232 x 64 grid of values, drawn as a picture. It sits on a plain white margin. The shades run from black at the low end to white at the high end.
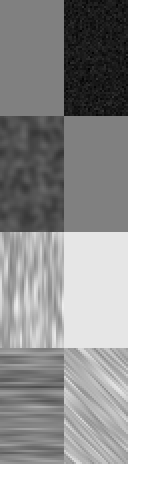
The table splits into 4 rows of 2 panels. Panel 1,1: middling, flat. Panel 1,2: very low, fine-grained, faint in contrast. Panel 2,1: low, blotchy, faint in contrast. Panel 2,2: middling, flat. Panel 3,1: high, streaked downward. Panel 3,2: very high, flat. Panel 4,1: middling, streaked across. Panel 4,2: high, slanting down to the right.
